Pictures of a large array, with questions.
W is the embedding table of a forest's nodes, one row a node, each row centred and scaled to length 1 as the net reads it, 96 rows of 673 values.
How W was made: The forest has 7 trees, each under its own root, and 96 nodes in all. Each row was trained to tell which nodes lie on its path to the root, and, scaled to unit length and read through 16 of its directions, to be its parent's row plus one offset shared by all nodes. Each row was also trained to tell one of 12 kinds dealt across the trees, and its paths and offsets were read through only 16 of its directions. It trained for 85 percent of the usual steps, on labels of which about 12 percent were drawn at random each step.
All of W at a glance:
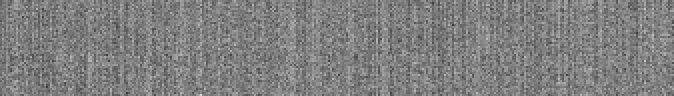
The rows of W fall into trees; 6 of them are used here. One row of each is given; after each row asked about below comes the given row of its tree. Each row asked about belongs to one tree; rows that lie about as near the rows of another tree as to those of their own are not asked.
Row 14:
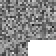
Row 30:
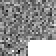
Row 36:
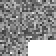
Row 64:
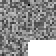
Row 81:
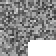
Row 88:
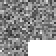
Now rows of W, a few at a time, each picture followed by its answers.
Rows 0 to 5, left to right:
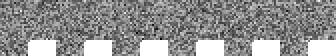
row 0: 30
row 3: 81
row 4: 88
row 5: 36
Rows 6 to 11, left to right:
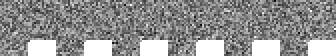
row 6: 81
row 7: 14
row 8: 30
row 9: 36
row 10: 30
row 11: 88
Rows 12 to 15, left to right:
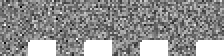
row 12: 14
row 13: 36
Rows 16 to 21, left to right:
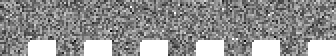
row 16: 36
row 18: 30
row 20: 30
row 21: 36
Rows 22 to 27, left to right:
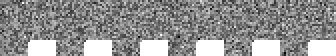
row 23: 14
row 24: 30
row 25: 36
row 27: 14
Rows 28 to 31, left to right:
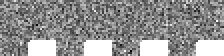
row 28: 88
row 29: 88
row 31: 14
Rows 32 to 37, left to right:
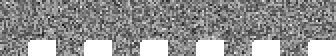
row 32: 88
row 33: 14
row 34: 88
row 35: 36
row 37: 14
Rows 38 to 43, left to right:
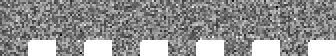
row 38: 88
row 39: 88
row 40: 30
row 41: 88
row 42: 14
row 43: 88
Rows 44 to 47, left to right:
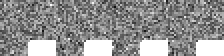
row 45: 30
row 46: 36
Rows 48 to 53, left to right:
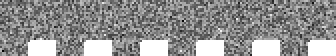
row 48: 88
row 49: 14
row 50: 88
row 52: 30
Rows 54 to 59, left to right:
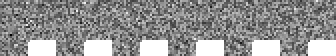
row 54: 30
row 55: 30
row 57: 64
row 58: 64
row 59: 88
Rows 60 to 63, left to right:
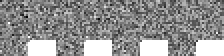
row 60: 36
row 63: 64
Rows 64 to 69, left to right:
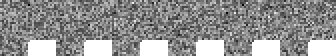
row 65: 64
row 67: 88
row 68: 36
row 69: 30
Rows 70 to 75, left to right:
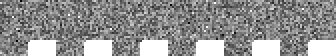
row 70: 14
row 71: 88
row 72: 36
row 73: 14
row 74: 30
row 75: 14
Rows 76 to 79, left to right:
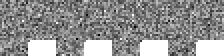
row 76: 88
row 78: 14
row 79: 30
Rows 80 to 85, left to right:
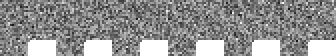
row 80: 36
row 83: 14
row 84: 30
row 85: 14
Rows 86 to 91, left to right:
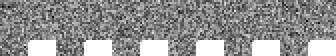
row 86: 30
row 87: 64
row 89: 81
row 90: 14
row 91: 30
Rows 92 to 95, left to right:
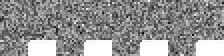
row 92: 88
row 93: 14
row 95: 36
